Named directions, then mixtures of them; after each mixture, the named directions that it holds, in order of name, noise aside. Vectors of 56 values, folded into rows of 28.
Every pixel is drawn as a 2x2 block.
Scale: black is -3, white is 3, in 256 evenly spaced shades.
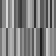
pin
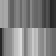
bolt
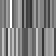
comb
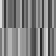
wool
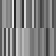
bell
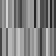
bolt, pin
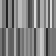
pin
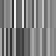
bell, wool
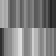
bolt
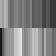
bolt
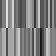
pin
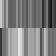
bolt, wool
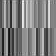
comb, wool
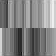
bolt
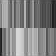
bell, bolt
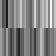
bolt, pin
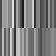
bell, pin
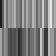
bolt, wool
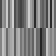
pin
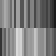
bell, bolt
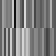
bell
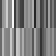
bell, pin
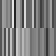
bell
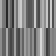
pin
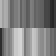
bolt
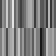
pin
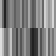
bolt, wool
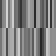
pin
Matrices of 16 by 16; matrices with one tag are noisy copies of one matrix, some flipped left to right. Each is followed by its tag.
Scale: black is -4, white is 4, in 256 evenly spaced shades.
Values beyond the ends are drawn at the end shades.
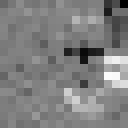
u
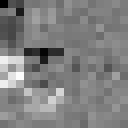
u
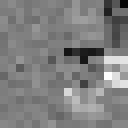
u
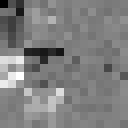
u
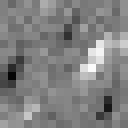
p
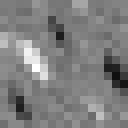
p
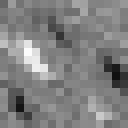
p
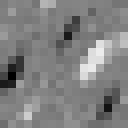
p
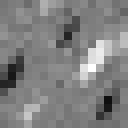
p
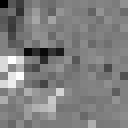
u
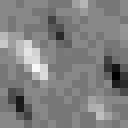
p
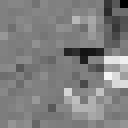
u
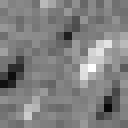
p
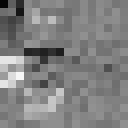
u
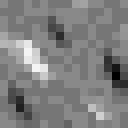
p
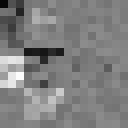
u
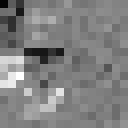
u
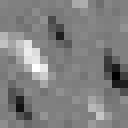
p
